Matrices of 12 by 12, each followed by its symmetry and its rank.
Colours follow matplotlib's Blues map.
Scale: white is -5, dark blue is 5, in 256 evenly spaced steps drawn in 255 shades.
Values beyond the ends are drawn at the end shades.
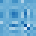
symmetric, rank two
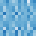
neither, rank two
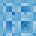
symmetric, rank two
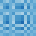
symmetric, rank one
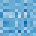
neither, rank two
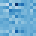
neither, rank two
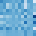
neither, rank two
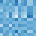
neither, rank two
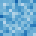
symmetric, full rank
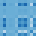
symmetric, rank one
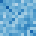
symmetric, full rank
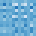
neither, rank two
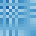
symmetric, rank one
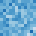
symmetric, full rank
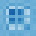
symmetric, rank one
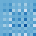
symmetric, rank one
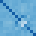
symmetric, full rank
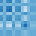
symmetric, rank one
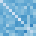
symmetric, full rank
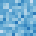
symmetric, full rank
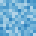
symmetric, full rank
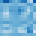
neither, rank two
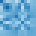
symmetric, rank two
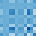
symmetric, rank one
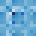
symmetric, rank two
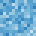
symmetric, full rank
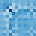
symmetric, rank two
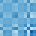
symmetric, rank one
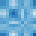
symmetric, rank two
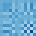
symmetric, rank two
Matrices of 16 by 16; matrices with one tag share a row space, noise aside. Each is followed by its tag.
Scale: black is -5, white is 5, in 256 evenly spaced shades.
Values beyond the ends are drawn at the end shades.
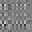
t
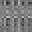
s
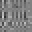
t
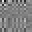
t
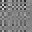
t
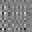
t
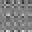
s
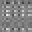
s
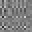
t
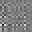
t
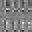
s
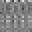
s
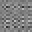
s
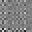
t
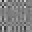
t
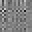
t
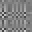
t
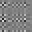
t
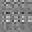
s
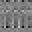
s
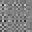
t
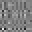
t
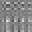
s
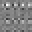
s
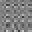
s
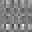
s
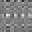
s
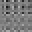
s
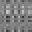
s
